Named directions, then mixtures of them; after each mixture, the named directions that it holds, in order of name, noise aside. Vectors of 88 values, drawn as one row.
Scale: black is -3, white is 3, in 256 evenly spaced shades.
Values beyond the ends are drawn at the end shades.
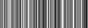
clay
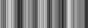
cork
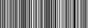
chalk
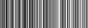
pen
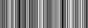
cork, pen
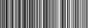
pen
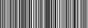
chalk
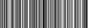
clay, pen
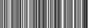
clay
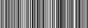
chalk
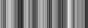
cork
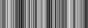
chalk, cork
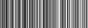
pen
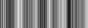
cork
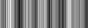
cork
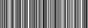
clay, pen
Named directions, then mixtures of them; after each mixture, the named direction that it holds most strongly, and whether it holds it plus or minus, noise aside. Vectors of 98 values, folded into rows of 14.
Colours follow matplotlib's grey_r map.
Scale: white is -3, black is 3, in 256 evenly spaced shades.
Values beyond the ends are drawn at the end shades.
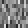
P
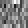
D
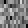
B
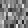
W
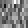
D, plus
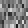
W, minus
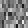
W, minus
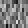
D, minus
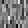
P, plus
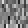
P, minus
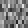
W, plus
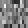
D, minus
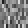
P, plus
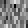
D, plus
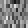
D, minus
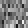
W, minus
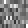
B, minus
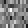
B, plus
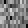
B, plus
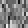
P, minus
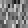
D, minus
